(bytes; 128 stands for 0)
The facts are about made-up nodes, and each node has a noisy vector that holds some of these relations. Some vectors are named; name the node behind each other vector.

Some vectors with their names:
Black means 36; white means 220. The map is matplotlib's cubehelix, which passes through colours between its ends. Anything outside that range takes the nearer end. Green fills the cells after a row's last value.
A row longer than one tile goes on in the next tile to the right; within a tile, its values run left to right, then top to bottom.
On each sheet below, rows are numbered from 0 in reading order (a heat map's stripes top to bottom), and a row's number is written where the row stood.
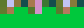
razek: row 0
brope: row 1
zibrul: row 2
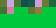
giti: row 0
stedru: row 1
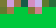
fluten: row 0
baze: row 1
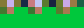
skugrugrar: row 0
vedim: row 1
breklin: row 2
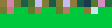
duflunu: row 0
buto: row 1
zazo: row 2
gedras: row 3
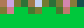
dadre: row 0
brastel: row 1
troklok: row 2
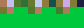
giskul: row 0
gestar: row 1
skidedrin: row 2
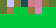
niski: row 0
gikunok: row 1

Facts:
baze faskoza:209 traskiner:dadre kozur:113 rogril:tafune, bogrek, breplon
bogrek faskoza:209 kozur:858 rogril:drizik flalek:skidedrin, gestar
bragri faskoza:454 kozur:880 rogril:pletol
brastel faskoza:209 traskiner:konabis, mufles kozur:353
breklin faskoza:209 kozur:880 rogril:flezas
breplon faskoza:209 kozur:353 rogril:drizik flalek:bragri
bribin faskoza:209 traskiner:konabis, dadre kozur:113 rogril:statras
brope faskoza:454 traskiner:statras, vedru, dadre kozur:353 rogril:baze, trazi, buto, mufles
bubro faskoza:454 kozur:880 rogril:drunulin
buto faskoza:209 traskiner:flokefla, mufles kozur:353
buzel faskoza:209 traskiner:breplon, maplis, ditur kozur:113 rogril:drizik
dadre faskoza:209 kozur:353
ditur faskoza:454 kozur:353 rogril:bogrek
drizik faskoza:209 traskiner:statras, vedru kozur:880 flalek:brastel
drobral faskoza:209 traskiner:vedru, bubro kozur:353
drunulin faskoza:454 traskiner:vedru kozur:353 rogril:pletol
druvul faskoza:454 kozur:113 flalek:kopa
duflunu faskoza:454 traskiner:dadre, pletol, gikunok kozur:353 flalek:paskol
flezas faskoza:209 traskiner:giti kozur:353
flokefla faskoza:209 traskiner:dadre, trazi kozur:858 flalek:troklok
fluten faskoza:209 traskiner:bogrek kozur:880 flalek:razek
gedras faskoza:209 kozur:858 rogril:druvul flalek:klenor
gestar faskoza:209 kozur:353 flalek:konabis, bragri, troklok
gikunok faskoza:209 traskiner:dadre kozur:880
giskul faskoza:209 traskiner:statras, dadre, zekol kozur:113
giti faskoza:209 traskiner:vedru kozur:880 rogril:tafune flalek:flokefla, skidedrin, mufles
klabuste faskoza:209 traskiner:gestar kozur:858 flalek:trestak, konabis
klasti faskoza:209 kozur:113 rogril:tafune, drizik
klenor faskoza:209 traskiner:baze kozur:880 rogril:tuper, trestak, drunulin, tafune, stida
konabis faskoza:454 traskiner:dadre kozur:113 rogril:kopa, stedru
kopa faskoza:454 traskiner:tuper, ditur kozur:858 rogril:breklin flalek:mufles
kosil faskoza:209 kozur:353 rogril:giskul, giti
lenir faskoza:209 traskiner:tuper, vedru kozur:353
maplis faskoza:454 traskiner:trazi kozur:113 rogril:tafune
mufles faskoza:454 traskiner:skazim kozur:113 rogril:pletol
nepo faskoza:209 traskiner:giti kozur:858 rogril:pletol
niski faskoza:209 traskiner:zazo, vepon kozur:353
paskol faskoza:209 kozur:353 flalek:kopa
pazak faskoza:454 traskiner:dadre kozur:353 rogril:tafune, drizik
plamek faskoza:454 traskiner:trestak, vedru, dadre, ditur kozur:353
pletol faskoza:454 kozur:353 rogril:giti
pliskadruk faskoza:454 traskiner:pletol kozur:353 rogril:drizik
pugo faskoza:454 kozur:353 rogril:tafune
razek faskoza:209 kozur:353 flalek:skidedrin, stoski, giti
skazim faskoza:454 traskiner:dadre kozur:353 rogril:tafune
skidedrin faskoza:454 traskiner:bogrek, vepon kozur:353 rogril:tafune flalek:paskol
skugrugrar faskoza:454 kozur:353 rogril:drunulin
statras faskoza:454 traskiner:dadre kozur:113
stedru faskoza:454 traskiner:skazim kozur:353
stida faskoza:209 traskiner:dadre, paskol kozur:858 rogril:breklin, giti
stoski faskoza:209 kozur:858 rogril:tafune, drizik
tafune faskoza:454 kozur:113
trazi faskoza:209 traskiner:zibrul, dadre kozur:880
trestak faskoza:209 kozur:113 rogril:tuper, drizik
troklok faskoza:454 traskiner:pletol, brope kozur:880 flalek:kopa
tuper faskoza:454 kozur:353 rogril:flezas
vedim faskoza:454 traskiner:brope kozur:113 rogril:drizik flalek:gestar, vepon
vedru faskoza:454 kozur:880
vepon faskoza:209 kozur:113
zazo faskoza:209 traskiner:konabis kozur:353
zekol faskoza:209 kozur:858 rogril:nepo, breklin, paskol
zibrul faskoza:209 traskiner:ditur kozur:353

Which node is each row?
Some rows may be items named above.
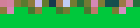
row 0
gikunok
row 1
tafune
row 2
brastel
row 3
troklok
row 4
bogrek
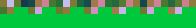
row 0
tafune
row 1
klabuste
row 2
paskol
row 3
bogrek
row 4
flokefla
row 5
klabuste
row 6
flokefla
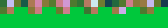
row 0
flezas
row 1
trazi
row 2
konabis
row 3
trestak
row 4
flokefla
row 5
mufles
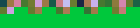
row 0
klabuste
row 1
fluten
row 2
maplis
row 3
drizik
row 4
duflunu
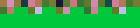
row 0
bubro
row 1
statras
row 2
kopa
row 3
vedru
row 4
statras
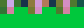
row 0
drunulin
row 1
klenor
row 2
plamek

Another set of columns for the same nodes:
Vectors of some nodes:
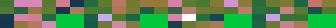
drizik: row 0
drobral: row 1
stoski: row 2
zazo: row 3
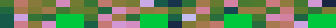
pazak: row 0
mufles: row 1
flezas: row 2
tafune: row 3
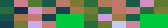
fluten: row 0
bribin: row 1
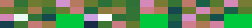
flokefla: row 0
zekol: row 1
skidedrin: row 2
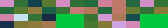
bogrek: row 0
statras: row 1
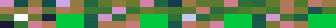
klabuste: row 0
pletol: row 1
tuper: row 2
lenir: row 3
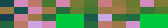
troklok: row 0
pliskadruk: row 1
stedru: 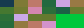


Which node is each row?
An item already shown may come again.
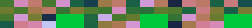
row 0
vedim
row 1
stedru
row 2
breklin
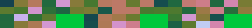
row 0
stedru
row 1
trazi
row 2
bribin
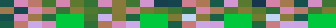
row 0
troklok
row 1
maplis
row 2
konabis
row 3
konabis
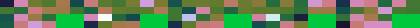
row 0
bubro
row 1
stoski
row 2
paskol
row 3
gedras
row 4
klenor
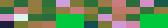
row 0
stida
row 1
giskul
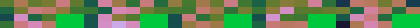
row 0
brope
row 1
bragri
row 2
buto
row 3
drunulin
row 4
giti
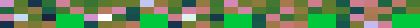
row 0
bogrek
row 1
kopa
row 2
nepo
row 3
buto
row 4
gikunok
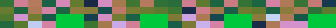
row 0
bribin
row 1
vedru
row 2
vepon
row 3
trestak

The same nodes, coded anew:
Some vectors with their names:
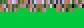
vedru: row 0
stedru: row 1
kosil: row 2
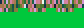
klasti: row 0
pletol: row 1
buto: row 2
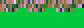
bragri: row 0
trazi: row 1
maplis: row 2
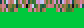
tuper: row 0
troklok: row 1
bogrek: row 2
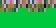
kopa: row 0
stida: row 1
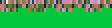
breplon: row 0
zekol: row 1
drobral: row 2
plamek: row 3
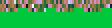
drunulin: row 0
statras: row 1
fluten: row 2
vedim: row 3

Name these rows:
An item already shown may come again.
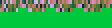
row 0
konabis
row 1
drizik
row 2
maplis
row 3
klabuste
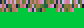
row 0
brope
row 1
maplis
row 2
stedru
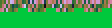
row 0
vepon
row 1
stoski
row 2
flokefla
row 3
trazi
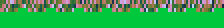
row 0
vepon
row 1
giskul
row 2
bribin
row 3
trestak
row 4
gikunok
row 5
mufles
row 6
klenor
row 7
kopa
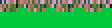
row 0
stoski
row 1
giti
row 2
breklin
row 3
flezas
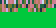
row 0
paskol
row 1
bubro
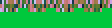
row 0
klenor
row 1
paskol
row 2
tafune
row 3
nepo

